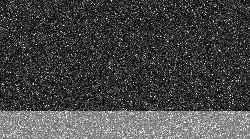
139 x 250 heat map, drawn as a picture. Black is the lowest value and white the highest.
Seam: horizontal, 80% of the way down, the bottom part higher. Average level on the scale: 30%. Stripes: none. Histogram: skewed, a long tail of high values.
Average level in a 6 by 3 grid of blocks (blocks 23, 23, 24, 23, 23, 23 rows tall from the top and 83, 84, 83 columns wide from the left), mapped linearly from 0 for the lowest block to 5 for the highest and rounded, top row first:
0 0 0 / 0 0 0 / 0 0 0 / 0 0 0 / 1 1 1 / 5 5 5
